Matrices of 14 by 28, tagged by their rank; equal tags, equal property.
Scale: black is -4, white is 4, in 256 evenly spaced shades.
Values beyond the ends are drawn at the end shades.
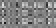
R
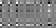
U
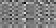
R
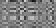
R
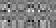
R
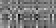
R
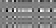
U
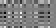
U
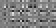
R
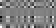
U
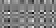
U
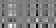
U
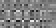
R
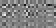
R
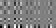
U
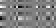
U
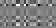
U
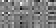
R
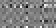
R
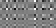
U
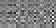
R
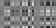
U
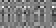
R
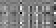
R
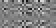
R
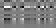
U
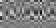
R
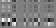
U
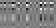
U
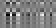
U
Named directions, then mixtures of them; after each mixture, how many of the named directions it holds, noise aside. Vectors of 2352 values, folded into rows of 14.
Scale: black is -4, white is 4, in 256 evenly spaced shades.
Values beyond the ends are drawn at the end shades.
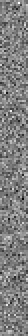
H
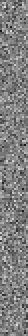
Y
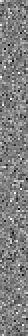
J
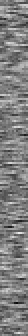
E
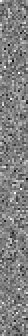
one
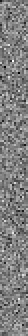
three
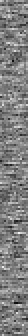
two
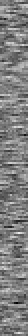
one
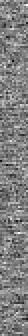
three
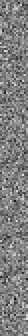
two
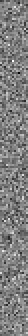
two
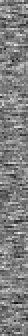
two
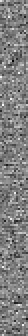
two
